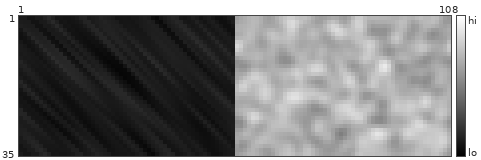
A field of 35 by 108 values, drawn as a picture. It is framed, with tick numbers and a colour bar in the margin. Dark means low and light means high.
The table splits into one row of 2 panels. Panel 1,1: very low, slanting down to the right, faint in contrast. Panel 1,2: high, blotchy.
